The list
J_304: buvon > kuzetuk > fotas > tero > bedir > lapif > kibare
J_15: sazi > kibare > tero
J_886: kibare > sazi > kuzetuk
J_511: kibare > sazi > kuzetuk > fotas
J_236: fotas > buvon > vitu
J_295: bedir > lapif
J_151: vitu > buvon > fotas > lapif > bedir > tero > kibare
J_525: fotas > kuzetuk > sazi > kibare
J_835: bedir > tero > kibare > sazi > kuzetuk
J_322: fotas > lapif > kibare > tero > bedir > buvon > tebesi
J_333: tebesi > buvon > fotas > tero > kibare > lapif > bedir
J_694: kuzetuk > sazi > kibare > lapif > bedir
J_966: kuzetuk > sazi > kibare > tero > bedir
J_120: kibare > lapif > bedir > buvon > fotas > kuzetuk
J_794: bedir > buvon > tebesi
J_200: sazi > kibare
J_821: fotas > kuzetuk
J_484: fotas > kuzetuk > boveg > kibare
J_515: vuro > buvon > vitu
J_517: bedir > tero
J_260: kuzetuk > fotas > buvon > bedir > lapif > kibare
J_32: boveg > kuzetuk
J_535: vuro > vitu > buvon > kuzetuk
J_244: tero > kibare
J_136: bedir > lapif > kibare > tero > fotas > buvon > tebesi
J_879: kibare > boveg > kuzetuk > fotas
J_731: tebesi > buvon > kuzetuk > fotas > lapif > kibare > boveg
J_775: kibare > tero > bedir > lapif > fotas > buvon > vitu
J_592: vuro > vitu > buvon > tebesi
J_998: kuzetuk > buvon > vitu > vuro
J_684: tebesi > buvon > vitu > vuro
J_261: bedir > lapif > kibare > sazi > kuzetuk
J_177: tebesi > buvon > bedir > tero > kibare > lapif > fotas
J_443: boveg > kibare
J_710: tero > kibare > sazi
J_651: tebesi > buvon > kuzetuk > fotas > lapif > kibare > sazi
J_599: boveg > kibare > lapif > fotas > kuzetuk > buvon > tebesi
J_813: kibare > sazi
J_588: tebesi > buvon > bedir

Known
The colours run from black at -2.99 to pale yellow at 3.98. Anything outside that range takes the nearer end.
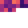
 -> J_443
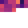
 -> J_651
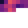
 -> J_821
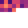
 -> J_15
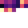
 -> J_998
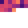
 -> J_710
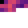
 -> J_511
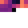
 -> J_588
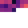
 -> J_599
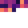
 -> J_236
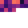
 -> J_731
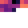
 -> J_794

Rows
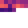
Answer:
J_694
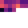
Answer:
J_304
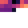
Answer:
J_322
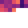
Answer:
J_200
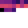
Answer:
J_177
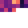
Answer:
J_484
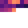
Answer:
J_32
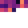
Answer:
J_775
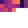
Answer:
J_525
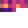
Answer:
J_966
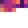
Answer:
J_813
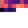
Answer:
J_333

